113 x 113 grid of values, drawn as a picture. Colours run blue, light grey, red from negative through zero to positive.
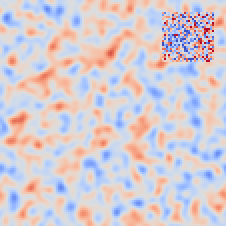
Values change most from cell to cell in the top right. No regular stripes run through it. The halves do not mirror each other. In the top right lies a patch that is rougher than the rest. The texture is blotchy. No overall slope runs across the table.
